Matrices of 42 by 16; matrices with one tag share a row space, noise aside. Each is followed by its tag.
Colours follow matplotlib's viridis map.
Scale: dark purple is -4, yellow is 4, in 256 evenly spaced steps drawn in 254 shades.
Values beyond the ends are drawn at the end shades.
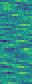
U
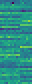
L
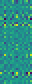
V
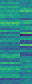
L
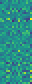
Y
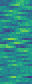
U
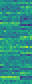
L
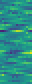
U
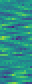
U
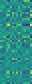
Y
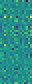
V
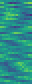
U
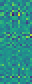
Y
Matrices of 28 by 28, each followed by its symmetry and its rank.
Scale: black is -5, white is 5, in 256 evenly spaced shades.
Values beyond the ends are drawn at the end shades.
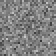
neither, full rank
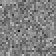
neither, full rank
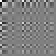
symmetric, rank one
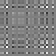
symmetric, rank one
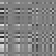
neither, rank one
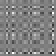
symmetric, rank one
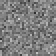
neither, full rank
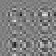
antisymmetric, rank two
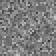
symmetric, full rank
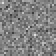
symmetric, full rank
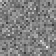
symmetric, full rank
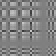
symmetric, rank one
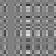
neither, rank one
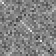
symmetric, full rank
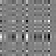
neither, rank one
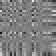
antisymmetric, rank two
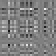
antisymmetric, rank two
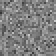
neither, full rank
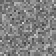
symmetric, full rank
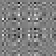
antisymmetric, rank two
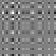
symmetric, rank one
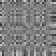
antisymmetric, rank two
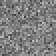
neither, full rank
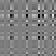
neither, rank one
